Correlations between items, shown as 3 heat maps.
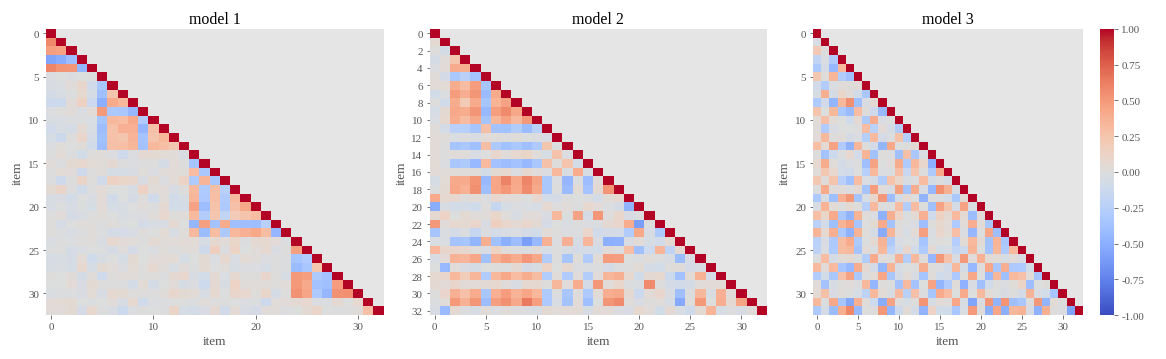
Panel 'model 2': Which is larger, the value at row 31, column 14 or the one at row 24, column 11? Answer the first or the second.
the second
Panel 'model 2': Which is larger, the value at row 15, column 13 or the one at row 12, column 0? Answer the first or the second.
the first
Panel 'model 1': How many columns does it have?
33
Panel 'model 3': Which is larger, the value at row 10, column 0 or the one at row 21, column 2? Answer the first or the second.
the second
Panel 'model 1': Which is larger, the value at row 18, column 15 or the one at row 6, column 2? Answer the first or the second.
the second
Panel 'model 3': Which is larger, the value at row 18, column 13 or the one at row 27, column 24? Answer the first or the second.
the first
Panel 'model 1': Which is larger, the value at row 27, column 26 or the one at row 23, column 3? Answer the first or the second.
the first
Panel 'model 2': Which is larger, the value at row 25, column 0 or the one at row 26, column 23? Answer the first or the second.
the first
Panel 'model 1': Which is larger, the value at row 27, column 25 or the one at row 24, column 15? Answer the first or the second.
the second
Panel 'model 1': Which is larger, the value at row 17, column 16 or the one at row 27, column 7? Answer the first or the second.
the second
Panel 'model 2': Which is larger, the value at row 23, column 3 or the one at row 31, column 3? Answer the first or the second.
the second
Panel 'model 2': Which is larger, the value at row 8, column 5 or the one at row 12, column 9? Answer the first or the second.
the second
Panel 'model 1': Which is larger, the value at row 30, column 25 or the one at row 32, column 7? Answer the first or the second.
the first
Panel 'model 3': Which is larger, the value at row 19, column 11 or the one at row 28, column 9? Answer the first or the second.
the first
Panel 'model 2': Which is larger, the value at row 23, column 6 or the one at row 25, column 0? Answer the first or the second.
the second
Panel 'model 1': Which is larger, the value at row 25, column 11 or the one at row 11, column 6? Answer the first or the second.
the second
